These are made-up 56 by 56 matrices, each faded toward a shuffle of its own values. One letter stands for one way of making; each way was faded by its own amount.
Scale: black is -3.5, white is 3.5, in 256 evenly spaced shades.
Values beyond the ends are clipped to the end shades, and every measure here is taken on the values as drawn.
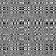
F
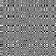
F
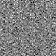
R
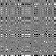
F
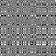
F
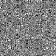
R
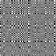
F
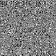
R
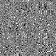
R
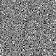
R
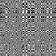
F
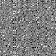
R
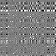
F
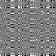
F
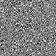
R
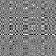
F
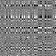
F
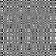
F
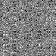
R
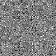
R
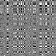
F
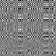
F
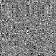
R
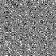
R
